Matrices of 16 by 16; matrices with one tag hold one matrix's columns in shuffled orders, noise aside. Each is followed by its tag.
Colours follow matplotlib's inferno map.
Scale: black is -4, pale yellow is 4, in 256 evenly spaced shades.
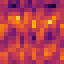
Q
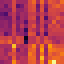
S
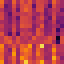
S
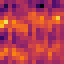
Q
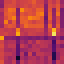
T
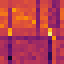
T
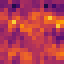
Q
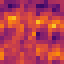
Q
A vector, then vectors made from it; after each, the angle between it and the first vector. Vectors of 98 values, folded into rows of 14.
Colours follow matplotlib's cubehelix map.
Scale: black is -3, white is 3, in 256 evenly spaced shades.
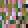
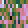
partly opposed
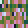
orthogonal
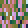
nearly parallel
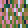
partly aligned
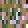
nearly opposite
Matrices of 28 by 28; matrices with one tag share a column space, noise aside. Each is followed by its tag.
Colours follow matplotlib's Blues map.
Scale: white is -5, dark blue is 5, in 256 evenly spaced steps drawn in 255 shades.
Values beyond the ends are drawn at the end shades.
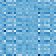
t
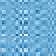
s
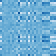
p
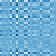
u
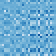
s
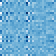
p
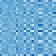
t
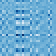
s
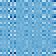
u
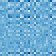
u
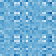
p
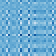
s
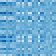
p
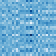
s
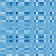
p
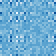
p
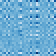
u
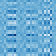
s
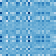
p
